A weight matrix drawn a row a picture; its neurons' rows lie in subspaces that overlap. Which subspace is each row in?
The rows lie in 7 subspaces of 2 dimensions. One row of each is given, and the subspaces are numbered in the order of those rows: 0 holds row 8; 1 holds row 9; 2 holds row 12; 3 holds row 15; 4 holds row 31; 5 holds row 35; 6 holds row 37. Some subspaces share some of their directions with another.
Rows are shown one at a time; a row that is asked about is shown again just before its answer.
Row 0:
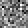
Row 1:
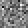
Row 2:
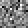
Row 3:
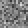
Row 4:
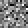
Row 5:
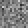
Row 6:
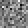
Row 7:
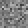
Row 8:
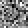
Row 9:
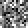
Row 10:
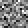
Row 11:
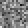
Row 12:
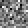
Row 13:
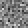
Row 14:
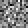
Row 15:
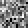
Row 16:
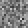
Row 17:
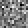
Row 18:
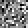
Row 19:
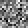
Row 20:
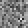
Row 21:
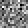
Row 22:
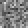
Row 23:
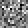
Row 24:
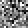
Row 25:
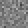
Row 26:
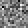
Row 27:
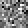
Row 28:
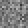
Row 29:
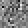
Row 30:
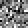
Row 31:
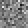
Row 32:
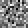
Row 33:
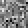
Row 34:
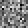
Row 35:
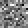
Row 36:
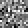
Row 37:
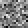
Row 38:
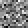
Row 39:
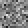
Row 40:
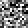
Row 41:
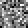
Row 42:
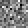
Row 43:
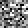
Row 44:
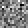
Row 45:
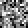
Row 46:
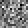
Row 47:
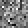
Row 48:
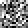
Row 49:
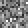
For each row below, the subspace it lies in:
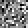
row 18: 3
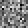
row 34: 4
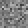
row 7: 5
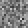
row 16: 4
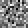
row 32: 5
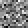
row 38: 6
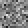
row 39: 6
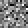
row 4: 5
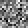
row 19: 0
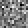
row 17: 0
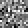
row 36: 2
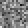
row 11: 1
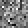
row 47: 1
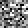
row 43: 5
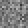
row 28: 4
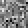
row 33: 3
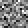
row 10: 6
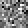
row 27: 4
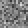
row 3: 0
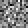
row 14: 5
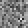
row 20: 4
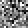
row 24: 0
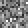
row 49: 3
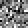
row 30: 2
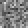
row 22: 1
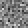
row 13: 2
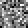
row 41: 1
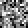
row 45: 1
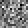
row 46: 6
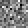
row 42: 2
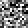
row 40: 5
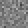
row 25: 0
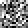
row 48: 6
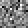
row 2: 2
